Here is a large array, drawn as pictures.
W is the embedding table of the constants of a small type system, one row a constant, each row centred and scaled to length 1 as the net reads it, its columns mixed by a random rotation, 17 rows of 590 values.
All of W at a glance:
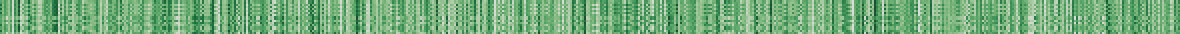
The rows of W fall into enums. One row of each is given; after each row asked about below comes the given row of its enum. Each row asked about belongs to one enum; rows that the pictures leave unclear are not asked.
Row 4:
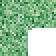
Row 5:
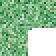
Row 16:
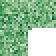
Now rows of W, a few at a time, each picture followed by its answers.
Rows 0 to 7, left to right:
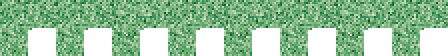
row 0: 5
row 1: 5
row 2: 4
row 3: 5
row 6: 4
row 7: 5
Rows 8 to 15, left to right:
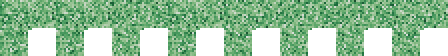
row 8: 16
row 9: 16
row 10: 5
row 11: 16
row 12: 4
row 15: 4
